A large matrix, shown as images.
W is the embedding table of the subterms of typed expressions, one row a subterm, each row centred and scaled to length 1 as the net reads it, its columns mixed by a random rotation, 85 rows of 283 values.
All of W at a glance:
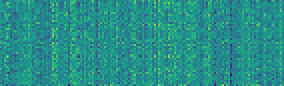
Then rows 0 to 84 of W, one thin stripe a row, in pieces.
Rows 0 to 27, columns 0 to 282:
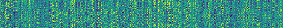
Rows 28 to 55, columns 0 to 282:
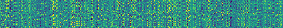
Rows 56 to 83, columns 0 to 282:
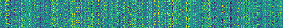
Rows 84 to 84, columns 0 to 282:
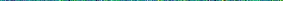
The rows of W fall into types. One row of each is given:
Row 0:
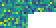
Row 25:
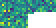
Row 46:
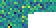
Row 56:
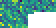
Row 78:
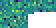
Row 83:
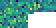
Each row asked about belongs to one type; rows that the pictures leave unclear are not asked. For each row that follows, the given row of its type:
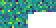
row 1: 25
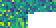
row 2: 25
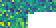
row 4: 25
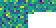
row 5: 56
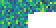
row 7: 25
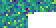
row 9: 25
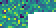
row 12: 83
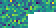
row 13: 83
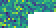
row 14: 0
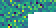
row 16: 46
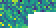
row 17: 56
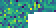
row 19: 83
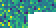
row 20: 56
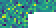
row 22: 83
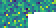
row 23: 25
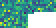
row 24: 0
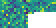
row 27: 25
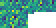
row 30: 78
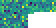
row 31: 46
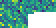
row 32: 56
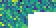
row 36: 56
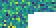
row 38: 0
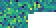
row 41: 83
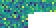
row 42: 46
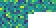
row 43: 56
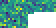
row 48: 0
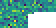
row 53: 78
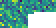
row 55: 56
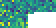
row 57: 25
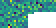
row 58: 46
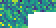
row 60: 56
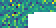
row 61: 46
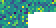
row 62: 46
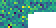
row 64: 46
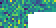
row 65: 0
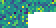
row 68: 46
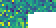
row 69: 25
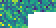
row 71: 56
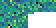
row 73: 46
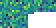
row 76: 78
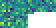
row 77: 25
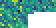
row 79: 56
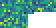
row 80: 0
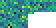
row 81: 46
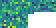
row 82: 0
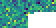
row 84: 83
